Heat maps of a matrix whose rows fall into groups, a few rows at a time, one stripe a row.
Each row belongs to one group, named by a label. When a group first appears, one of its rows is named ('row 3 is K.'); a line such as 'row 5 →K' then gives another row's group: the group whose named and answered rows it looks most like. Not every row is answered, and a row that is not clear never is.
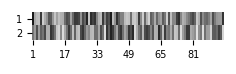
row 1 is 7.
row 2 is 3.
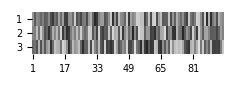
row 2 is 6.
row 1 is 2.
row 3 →3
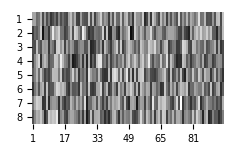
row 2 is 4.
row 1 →2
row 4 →7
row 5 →6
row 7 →6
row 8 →6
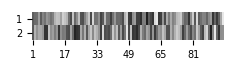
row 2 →6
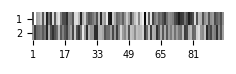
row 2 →2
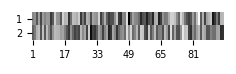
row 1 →3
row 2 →7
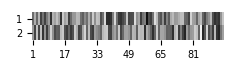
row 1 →3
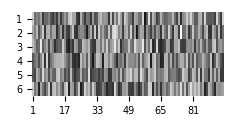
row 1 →2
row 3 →4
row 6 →3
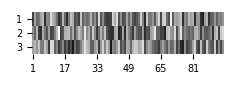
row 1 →6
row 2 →3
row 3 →4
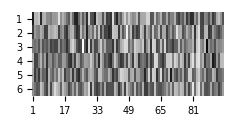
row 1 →7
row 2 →6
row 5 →2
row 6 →3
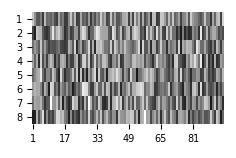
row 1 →2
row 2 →4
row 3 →2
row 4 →4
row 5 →6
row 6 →4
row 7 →6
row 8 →7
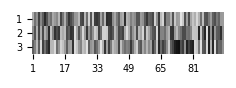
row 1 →3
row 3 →4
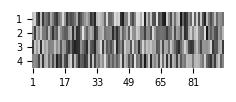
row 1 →4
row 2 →2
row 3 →7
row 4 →2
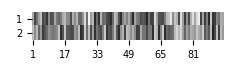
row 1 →3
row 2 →3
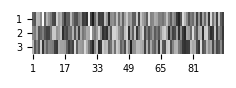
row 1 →7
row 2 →6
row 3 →4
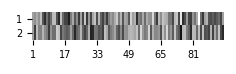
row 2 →7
